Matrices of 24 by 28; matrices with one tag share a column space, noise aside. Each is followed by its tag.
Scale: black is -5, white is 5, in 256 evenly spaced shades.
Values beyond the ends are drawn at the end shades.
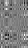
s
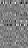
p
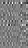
p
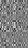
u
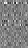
p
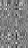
s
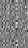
u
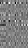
p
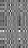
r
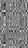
r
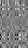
s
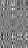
s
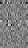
p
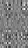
s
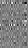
p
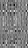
r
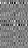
p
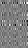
p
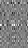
p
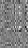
u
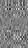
s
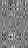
s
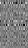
p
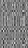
r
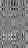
s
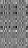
u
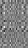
u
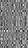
r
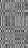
r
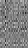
u
